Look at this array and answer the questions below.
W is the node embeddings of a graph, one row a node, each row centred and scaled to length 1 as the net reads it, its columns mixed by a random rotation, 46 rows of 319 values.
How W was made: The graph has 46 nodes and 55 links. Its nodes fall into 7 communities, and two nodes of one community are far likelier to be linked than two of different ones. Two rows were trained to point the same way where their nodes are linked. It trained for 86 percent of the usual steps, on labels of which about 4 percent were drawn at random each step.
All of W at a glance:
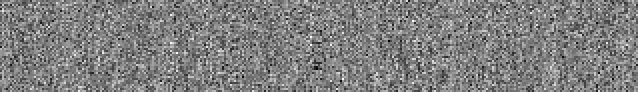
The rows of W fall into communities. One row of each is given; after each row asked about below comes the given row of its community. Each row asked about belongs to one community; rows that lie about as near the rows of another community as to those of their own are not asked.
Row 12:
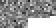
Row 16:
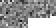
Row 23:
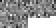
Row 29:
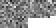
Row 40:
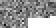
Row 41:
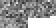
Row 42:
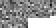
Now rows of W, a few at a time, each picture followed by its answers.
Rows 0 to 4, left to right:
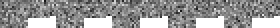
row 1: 40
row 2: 16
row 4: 12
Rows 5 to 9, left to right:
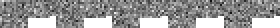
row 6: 29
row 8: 40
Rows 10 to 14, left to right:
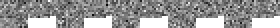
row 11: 42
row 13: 41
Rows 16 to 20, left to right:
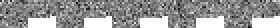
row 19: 23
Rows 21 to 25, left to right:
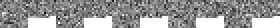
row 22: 40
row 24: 41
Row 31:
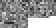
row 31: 23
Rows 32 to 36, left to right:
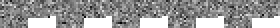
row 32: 29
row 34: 23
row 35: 23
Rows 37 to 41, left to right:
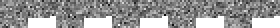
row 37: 40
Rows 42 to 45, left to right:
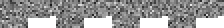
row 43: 12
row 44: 16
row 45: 12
